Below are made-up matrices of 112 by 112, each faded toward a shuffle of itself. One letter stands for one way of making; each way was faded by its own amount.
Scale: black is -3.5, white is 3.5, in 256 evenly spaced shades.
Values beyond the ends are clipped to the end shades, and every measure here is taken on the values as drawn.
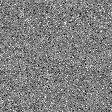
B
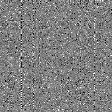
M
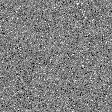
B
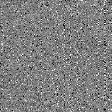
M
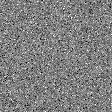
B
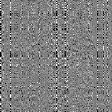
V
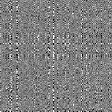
V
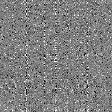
M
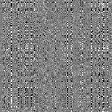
V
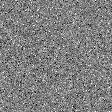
B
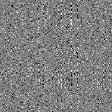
M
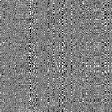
V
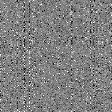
M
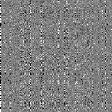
V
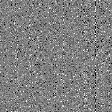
M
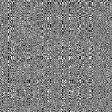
V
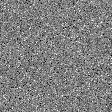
B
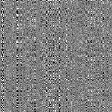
V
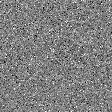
B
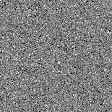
B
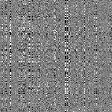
V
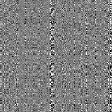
V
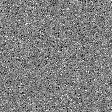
B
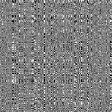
V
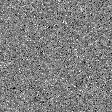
B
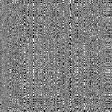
V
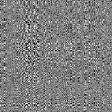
V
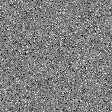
B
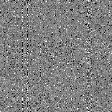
M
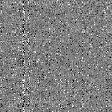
M
